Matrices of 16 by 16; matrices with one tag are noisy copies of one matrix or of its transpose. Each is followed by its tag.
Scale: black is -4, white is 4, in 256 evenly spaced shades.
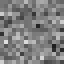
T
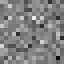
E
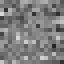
T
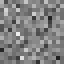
E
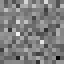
E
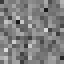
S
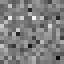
E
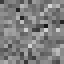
S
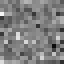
T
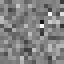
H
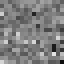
T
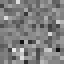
H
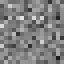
E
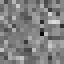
H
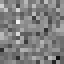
E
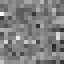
T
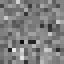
H
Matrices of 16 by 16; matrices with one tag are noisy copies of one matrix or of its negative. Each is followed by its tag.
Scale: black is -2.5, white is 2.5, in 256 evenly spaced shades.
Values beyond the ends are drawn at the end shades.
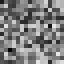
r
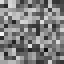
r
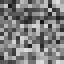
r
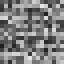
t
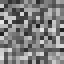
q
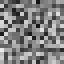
q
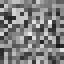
q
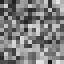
r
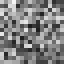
r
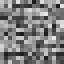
t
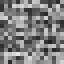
t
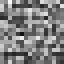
t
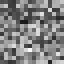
r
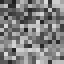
r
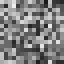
r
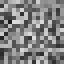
q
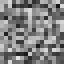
t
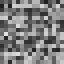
t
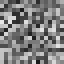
q
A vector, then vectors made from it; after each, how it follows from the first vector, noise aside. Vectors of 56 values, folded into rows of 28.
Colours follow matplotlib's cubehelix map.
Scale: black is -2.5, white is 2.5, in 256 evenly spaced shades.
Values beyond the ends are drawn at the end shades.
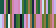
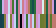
sign-scrambled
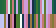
sign-scrambled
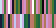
negated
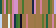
partly zeroed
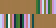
partly zeroed
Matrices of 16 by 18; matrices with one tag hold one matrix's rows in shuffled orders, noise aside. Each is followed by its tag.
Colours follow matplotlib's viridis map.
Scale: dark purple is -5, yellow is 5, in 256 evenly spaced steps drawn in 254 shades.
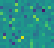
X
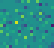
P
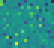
P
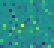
X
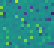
P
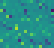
P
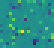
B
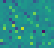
X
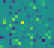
X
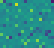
P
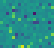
B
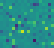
B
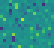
X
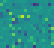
B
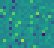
X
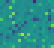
B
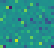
P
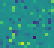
B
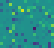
B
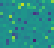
B
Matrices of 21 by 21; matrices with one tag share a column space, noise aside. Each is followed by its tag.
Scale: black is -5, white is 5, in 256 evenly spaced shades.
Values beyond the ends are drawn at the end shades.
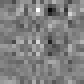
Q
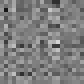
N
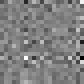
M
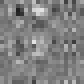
Q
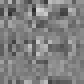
Q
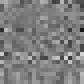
M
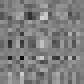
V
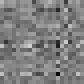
N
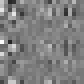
Q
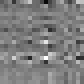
M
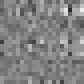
Q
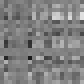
V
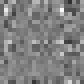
Q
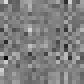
M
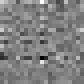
M
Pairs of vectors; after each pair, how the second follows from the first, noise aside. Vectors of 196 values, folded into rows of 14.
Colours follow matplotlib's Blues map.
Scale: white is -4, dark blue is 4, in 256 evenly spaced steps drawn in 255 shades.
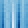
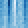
reversed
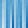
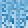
sign-scrambled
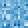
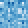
reversed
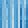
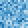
shuffled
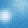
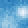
reversed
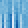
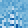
sign-scrambled
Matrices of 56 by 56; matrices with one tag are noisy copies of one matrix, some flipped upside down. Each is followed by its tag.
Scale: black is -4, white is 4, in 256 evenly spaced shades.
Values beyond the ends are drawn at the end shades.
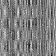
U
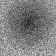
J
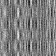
U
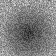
J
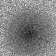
J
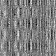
U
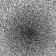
J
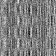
U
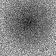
J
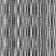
U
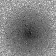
J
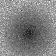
J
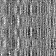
U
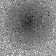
J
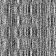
U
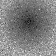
J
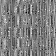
U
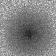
J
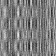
U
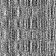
U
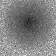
J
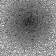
J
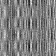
U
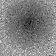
J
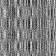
U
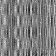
U
